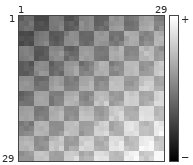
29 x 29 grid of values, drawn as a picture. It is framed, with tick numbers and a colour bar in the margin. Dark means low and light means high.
Neither half mirrors the other. Values rise toward the bottom right. The field is checkered. The bottom right is the ninth with the highest average.
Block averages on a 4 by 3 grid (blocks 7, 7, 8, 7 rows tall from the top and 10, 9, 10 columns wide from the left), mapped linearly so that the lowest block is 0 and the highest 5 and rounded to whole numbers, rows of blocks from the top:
012
123
234
345
